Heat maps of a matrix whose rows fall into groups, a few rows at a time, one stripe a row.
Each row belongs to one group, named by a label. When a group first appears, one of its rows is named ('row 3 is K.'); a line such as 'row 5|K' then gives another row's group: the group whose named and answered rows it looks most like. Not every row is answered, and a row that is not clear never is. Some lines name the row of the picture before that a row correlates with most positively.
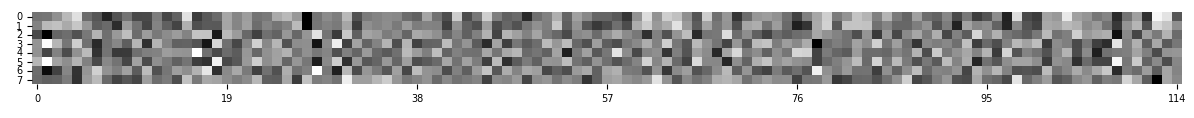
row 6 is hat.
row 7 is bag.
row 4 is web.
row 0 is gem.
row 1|gem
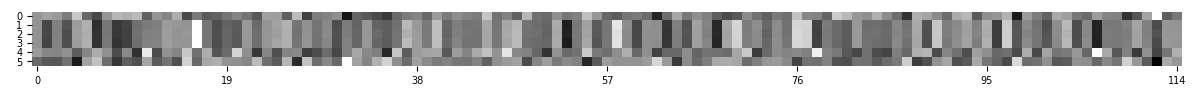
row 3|web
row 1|web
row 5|bag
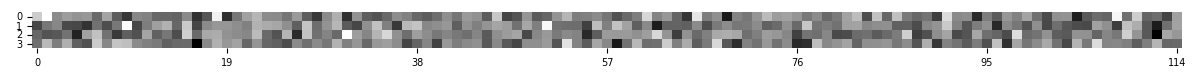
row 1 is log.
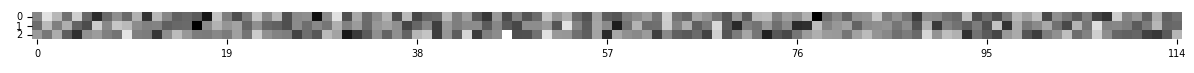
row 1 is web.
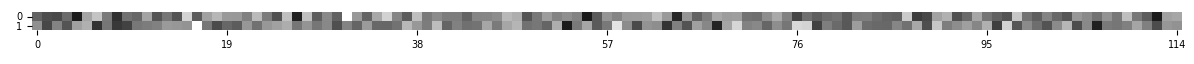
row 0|bag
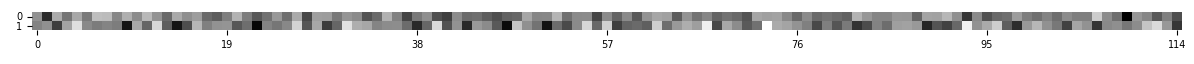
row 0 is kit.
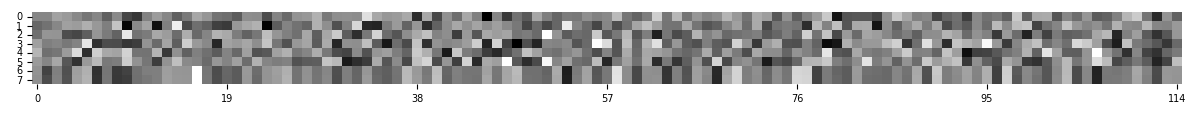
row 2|log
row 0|bag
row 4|kit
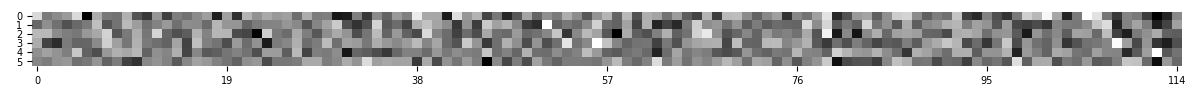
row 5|bag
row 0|kit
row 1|log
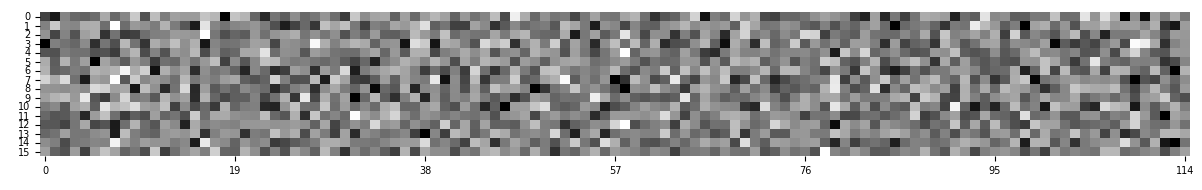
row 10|kit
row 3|log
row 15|hat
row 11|bag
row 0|hat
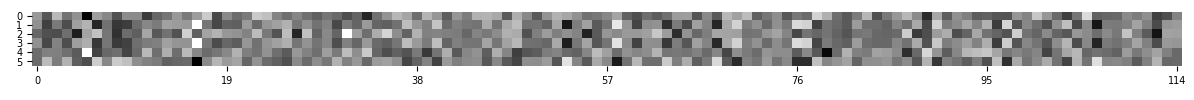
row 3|web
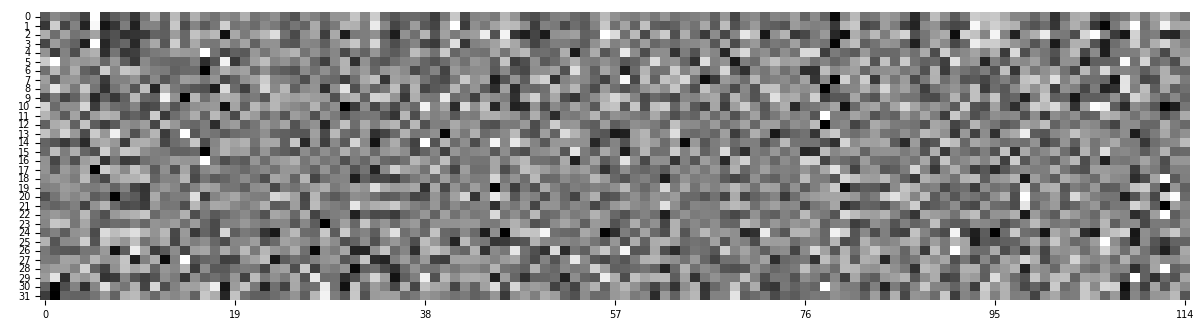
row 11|hat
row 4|web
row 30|hat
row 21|bag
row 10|kit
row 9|log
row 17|kit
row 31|hat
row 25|kit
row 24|kit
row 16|web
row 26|log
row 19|bag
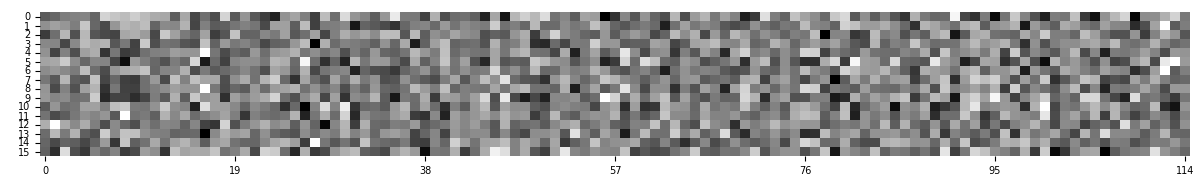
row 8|web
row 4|web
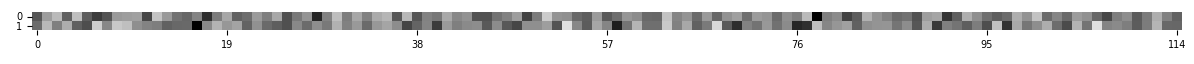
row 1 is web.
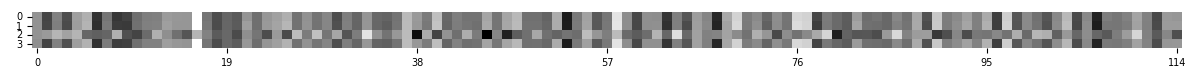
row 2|bag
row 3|web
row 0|web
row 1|web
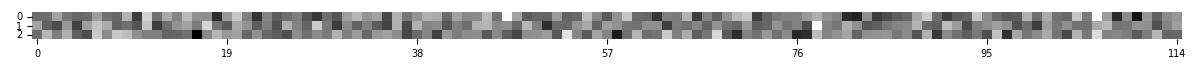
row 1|hat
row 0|hat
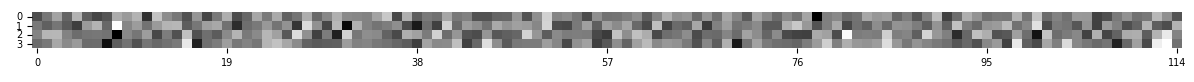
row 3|gem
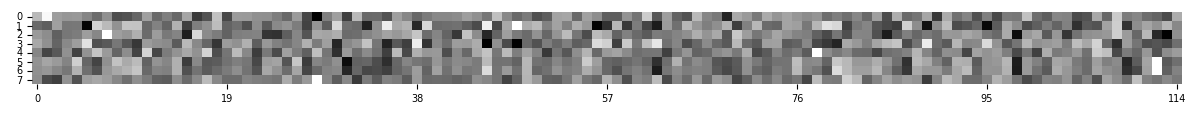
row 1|kit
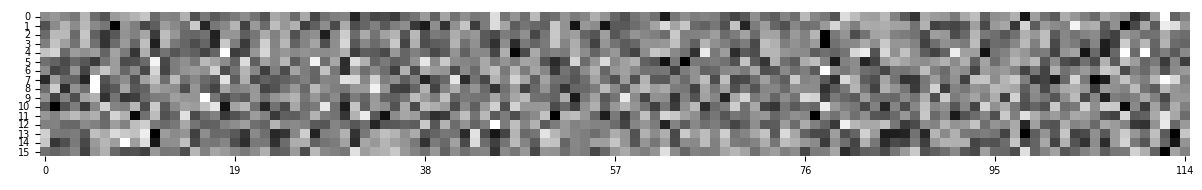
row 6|hat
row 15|bag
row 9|web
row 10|hat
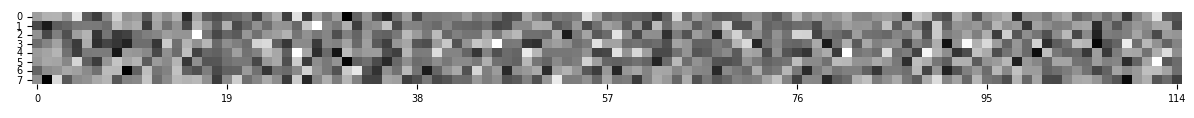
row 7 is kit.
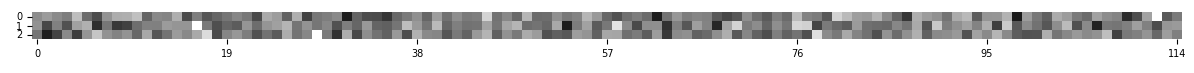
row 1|web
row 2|hat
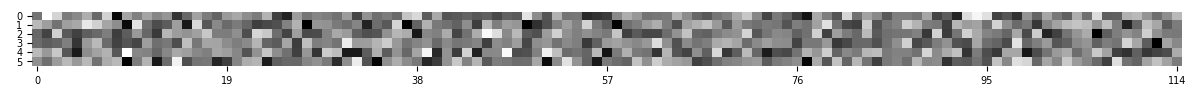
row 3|bag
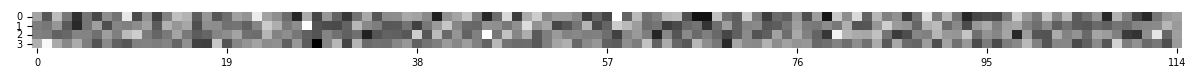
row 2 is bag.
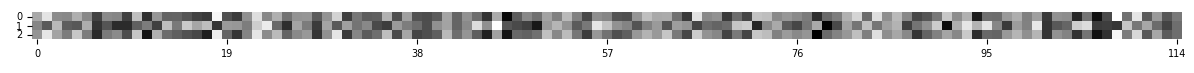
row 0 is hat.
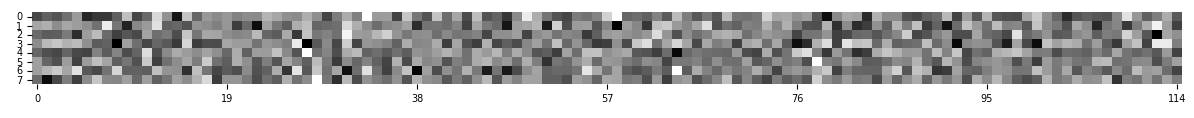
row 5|hat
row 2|bag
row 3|gem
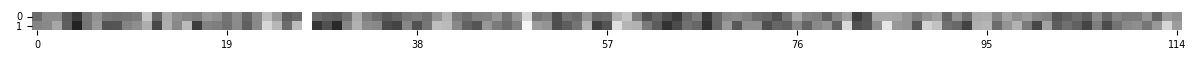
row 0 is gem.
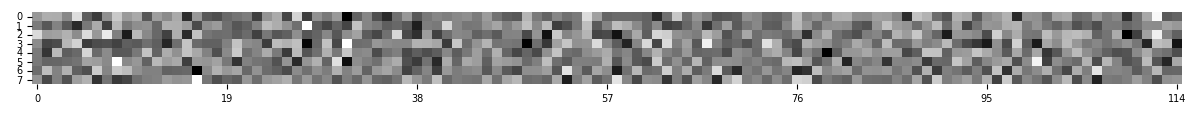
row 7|web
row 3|gem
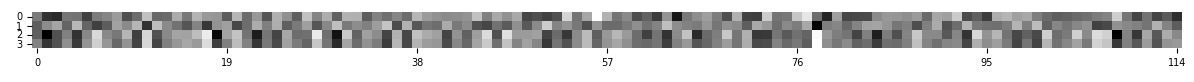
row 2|hat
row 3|hat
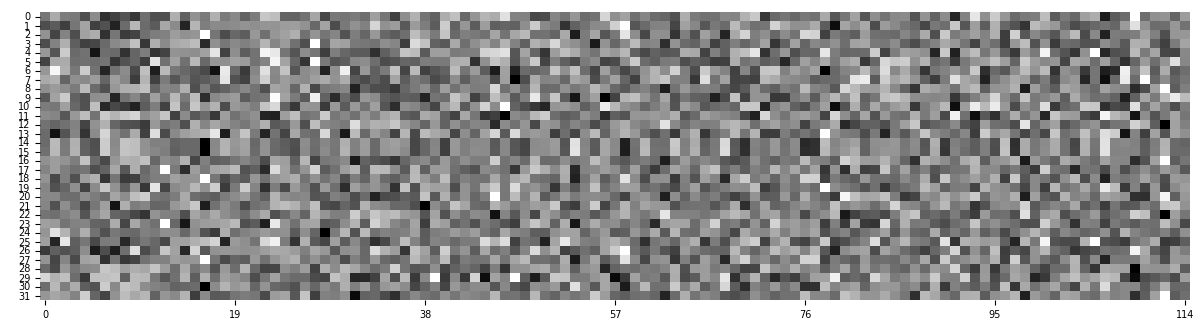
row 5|gem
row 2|web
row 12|bag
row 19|hat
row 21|gem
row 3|log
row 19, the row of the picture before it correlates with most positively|3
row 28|kit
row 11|kit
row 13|hat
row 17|log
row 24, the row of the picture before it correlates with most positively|1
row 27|web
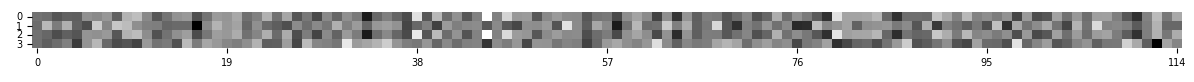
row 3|bag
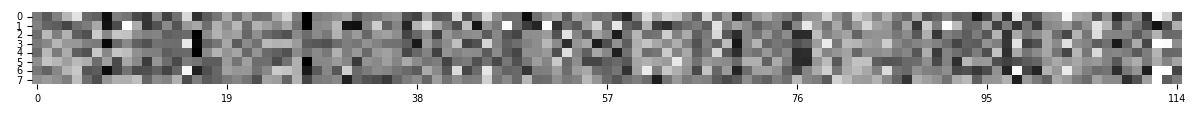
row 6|gem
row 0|gem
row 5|gem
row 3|gem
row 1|log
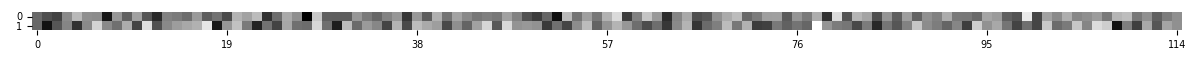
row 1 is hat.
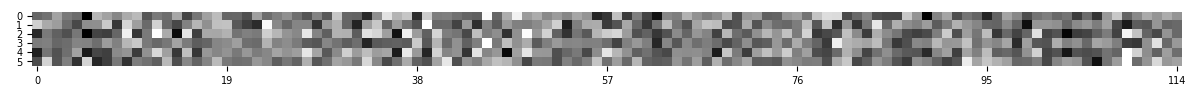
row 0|kit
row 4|log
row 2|log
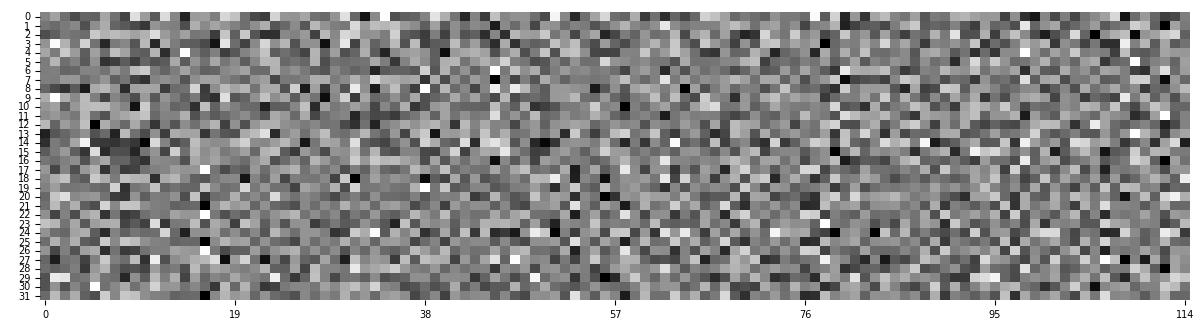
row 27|hat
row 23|hat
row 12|kit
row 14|gem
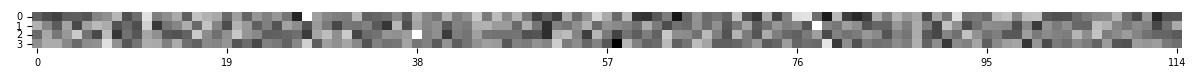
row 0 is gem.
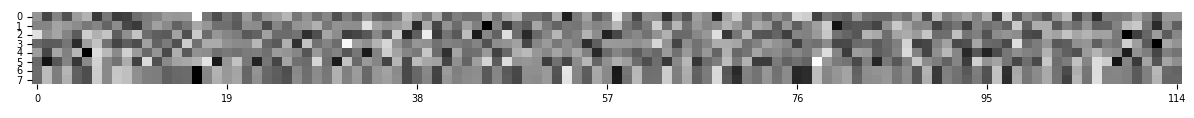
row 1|bag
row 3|bag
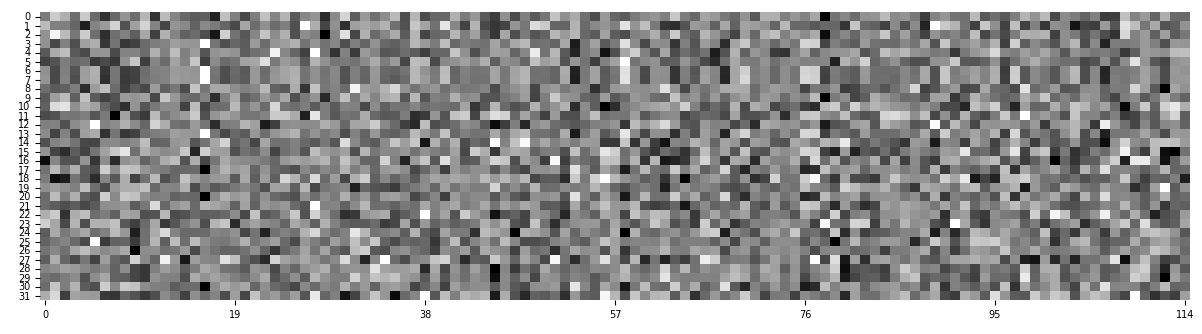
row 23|hat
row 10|gem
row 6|web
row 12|kit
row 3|web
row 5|log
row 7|web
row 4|gem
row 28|bag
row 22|kit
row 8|bag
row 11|gem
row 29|bag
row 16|log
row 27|log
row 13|web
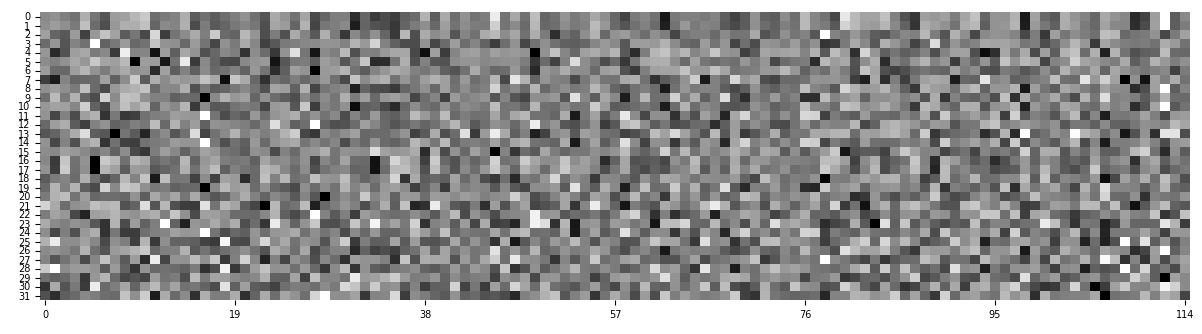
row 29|bag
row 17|kit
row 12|gem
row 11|web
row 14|web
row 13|gem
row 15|bag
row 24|web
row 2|hat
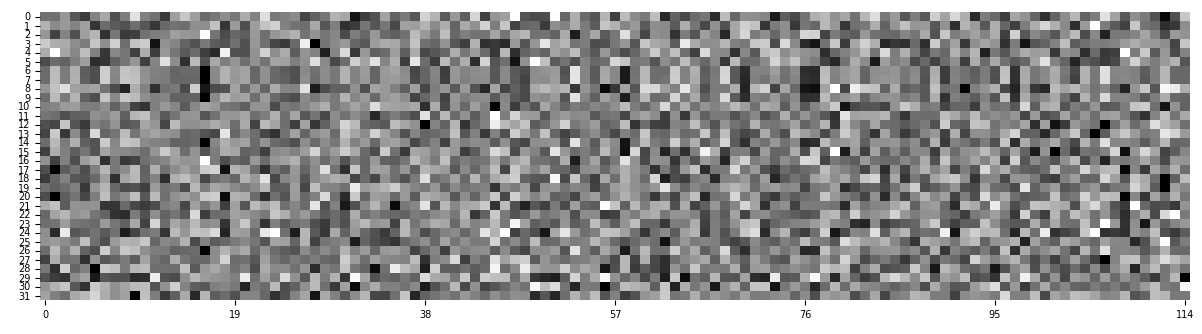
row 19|bag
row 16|web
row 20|hat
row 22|gem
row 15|log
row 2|web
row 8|gem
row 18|log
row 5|log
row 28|kit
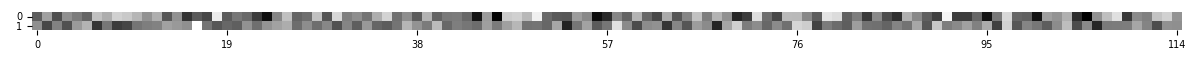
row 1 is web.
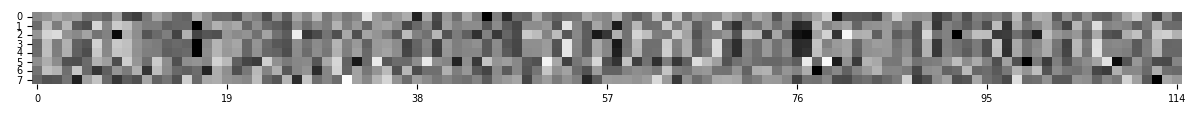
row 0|bag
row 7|bag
